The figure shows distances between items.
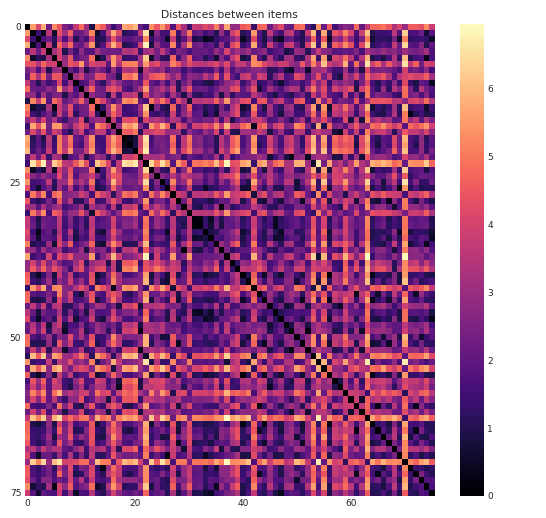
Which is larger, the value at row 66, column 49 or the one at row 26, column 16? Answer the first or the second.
the second
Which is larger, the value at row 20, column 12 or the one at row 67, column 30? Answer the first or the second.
the first
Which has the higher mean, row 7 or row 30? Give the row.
30
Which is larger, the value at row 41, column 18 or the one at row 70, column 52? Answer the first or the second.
the second
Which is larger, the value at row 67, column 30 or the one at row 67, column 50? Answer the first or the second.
the first
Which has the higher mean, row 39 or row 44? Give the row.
39
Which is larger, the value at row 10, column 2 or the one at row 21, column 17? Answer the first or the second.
the first
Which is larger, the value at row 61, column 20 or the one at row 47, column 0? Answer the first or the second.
the second
